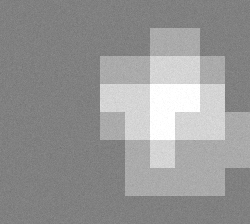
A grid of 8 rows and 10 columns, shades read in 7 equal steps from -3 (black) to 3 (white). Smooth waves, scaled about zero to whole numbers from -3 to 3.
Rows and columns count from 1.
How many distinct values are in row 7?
2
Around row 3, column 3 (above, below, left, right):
0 0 0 0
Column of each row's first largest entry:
1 7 7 7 7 7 6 1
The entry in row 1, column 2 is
0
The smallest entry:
0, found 53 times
